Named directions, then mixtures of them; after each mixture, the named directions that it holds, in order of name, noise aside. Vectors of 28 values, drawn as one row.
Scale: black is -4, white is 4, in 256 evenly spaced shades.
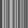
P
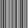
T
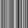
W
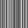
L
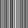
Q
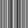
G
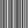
G, L, T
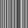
G, L, T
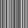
L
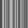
P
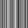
L, Q, W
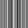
G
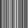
P, Q, T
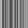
P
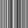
G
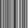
W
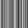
W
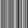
W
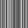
L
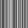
G, L, T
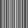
L, P, Q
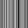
L, P, W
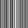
Q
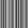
T, W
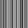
Q, T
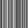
G, P, T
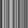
P
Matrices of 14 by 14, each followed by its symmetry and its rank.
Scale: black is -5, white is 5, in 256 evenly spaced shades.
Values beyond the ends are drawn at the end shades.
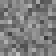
neither, full rank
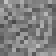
neither, full rank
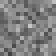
neither, full rank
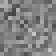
symmetric, full rank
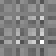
symmetric, rank one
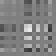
symmetric, rank one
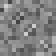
symmetric, full rank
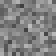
neither, full rank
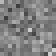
symmetric, full rank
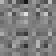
neither, rank two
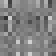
neither, rank two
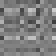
neither, rank two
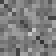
symmetric, full rank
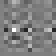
neither, rank two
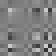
symmetric, rank one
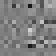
neither, rank two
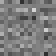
neither, rank three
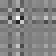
symmetric, rank one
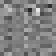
neither, rank three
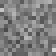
neither, full rank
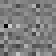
neither, rank three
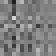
neither, rank three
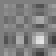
symmetric, rank one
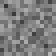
symmetric, full rank
